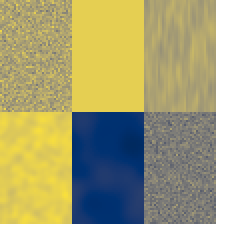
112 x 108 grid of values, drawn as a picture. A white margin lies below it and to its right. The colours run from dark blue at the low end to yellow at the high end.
The table splits into 2 rows of 3 panels. Panel 1,1: high, fine-grained. Panel 1,2: very high, flat. Panel 1,3: high, streaked downward, faint in contrast. Panel 2,1: very high, blotchy, faint in contrast. Panel 2,2: very low, smooth, faint in contrast. Panel 2,3: middling, fine-grained.
